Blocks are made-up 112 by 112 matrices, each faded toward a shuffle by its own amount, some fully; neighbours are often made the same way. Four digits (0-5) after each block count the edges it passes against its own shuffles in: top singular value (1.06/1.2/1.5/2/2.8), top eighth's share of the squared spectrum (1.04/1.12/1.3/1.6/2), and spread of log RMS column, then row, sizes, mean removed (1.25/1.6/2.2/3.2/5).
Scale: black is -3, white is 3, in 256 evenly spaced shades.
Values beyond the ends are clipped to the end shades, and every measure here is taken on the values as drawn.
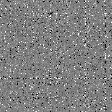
2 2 2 1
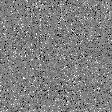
1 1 1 1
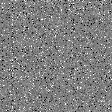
1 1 1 1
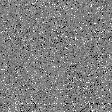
1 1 2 2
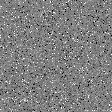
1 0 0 0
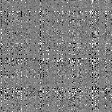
2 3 4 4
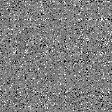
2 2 3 3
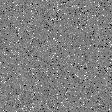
1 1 1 0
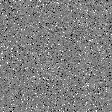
0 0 0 0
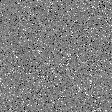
0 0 0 0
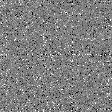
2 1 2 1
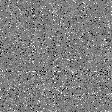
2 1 1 2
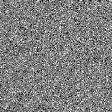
4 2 1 1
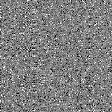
4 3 2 1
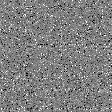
3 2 1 1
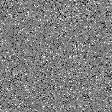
3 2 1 1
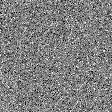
0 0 0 0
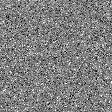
3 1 0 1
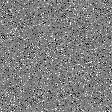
0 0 0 0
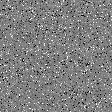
0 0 0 0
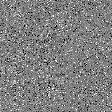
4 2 1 0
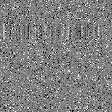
4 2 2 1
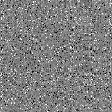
4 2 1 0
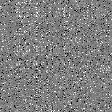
4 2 2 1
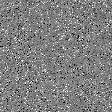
3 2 1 0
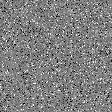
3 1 0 1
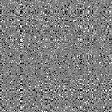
5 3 3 3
